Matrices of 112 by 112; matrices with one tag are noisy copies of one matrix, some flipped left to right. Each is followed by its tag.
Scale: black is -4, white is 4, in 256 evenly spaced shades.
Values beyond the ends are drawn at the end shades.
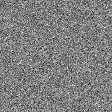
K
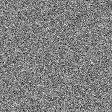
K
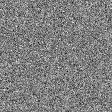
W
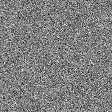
K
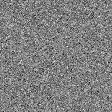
K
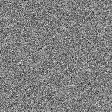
K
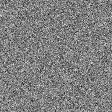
K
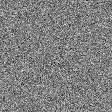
K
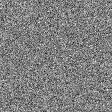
W
